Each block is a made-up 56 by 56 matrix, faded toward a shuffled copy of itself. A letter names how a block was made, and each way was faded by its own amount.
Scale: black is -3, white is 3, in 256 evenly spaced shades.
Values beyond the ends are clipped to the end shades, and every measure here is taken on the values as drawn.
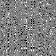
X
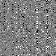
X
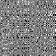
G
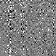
X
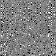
X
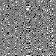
X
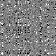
X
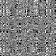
G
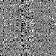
X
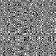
G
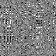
X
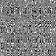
G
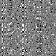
X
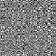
G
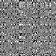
G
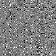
X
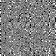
X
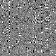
X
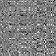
G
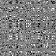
G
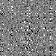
X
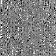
X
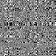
G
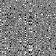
X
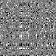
G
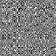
G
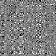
G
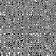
G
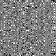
X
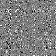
X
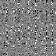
X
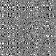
G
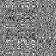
G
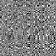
G
